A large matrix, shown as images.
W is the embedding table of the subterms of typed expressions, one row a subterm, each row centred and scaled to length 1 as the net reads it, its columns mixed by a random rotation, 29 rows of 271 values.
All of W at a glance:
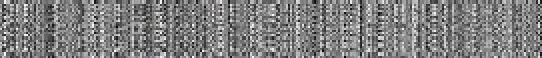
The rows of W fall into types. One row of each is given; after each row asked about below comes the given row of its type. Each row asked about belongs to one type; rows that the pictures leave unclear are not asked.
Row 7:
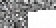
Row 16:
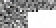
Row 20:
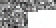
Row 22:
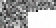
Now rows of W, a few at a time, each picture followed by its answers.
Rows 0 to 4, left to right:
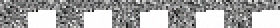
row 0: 16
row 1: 16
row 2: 7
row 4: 7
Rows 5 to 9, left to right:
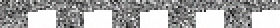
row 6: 20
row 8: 16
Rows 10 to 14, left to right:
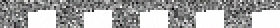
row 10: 7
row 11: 16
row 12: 20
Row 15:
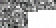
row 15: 20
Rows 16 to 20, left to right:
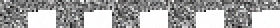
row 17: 7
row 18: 22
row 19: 22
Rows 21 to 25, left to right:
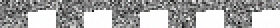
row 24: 7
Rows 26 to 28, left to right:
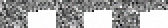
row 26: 22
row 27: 22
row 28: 20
